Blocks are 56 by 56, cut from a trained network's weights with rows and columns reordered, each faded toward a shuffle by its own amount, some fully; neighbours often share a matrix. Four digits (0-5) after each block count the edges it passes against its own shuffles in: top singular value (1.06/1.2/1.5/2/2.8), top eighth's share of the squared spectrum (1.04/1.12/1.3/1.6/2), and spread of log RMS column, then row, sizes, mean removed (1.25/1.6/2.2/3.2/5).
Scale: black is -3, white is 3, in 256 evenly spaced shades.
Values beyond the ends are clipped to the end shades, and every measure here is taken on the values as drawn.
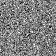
0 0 0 0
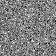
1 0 0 0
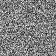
0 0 0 0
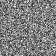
0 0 0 0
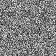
0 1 0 0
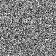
1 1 0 0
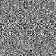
3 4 1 2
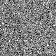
0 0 0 0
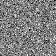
0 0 0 0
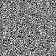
3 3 1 1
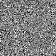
3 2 1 1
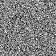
2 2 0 0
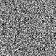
3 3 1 1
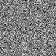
3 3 1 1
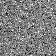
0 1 0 0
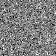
1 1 0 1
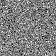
1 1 0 0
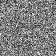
1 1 0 0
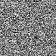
2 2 0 0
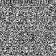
3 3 1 1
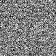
2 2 0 1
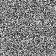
1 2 0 0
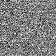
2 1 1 0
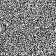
2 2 0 0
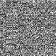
3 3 1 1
